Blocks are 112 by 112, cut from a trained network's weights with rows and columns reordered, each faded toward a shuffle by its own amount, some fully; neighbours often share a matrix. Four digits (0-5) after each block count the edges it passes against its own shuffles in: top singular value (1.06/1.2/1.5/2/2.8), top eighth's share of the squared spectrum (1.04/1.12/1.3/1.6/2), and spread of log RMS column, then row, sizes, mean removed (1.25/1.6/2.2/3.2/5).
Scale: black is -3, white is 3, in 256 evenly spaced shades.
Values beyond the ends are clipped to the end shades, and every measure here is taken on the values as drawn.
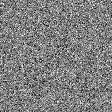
0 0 0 0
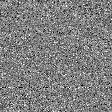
2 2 0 1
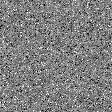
0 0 0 0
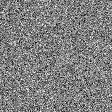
0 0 0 0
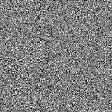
3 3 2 1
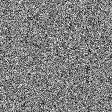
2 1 0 0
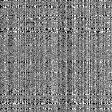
5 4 2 4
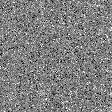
0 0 0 0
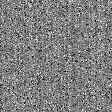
2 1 0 1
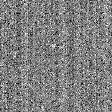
3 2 0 2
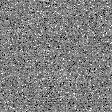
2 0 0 0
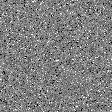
0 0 0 0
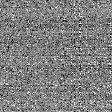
3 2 2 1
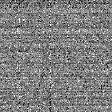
3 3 3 0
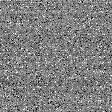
2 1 0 0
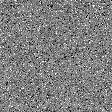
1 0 0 0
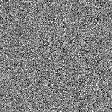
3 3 1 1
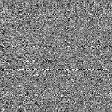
4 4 2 3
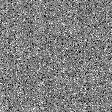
1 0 0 0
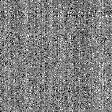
3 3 0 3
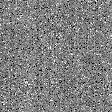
2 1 0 1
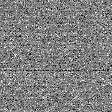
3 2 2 1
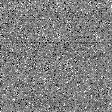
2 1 1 0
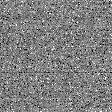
2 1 0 0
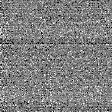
3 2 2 1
